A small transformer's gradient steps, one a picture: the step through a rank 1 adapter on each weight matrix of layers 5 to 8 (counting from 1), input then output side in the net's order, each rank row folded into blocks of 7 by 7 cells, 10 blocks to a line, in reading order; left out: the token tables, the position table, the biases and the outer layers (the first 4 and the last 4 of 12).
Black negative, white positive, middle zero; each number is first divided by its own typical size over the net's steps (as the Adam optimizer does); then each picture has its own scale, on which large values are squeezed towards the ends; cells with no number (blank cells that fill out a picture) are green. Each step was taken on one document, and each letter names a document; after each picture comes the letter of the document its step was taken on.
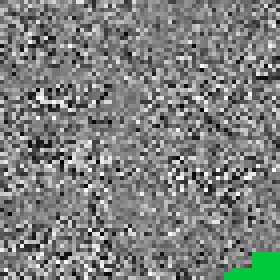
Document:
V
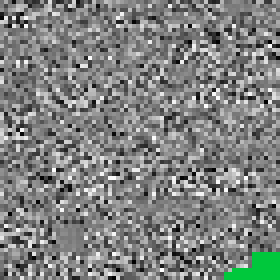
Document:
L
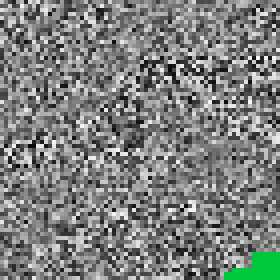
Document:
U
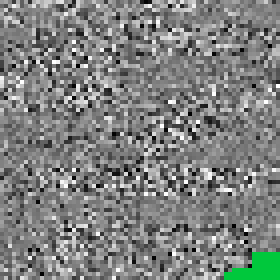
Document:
L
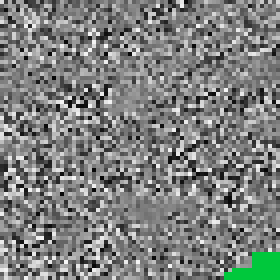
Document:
V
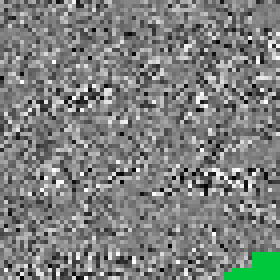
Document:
L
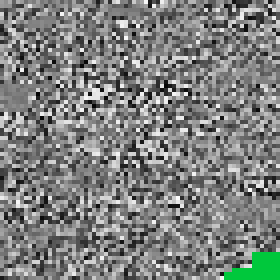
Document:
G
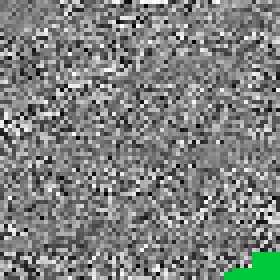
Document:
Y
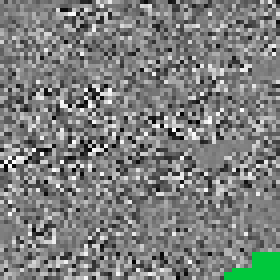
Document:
V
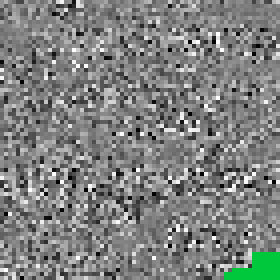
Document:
L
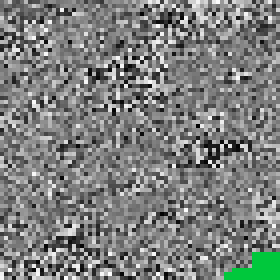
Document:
Y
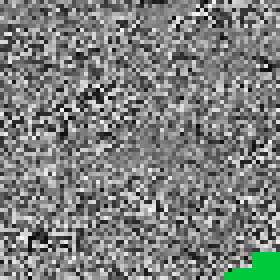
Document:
G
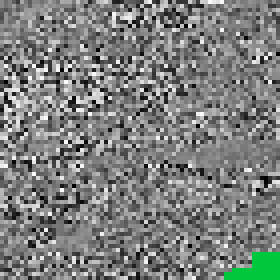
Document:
Y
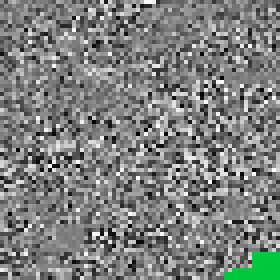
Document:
V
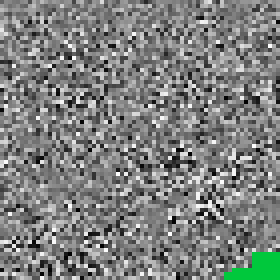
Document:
V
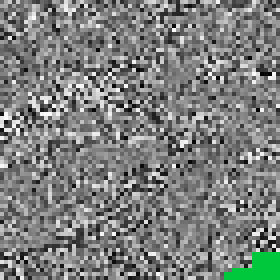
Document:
Y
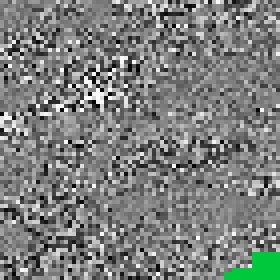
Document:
Y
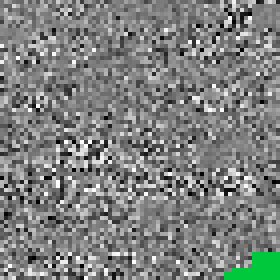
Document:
L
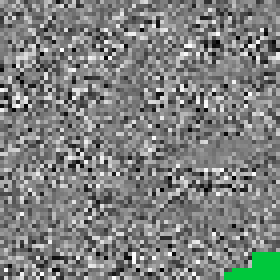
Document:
L
